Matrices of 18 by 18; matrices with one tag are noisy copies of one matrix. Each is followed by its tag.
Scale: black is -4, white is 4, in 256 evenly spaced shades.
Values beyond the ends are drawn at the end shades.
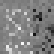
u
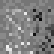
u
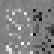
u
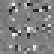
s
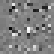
s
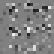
s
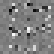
s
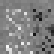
u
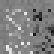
u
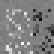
u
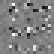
s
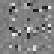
s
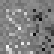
u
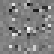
s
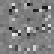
s
